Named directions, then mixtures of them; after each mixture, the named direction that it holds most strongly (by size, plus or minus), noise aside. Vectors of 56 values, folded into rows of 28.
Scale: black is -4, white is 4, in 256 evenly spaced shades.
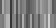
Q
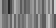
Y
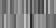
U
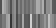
Q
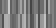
U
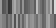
Y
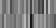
U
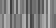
U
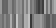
U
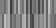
U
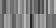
U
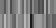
U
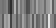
Q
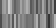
Y
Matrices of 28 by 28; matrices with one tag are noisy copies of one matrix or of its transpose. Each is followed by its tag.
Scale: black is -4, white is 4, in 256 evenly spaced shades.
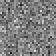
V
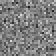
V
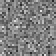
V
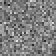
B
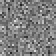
V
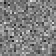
B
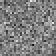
B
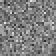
B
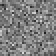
B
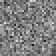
B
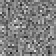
V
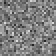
B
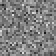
B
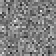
V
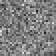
B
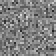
V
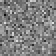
B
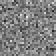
V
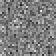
V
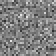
V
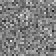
V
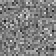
V
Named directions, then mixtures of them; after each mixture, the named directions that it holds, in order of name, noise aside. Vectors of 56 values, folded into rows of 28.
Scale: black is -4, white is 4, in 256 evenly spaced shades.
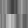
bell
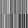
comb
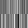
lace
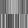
bell, lace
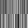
lace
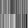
bell, comb, lace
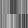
bell, comb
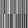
comb, lace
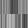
bell, comb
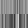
bell, comb, lace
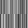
comb, lace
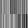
bell, comb, lace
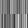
bell, comb, lace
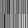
comb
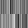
bell, comb, lace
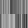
bell, comb, lace
